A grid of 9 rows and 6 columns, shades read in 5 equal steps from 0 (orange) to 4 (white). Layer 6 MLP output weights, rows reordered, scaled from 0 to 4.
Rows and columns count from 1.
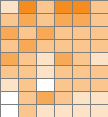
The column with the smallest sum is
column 2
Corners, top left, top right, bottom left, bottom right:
3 2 4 3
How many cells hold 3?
11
